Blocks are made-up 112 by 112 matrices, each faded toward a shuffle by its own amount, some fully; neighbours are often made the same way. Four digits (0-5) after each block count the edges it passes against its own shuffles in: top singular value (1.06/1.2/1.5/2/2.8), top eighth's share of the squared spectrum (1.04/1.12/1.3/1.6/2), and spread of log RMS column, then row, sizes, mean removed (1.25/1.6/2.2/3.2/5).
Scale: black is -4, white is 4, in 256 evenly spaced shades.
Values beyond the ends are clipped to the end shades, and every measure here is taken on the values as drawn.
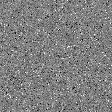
2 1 0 0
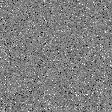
2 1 0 0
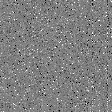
3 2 1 0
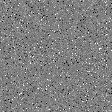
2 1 0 0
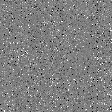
3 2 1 0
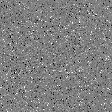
3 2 1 0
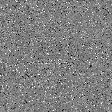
3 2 0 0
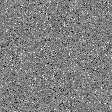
2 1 0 0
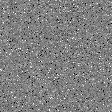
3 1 0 0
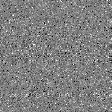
4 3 1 2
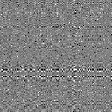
5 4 3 3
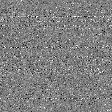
2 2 0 3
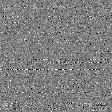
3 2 0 3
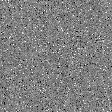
0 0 1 0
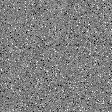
0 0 0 0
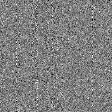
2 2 3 0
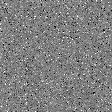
0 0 0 0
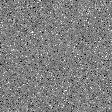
0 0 0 0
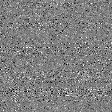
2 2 0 3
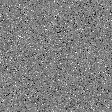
0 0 0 0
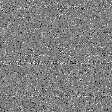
3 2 0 2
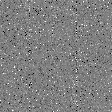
2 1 1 0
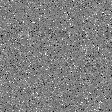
2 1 0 0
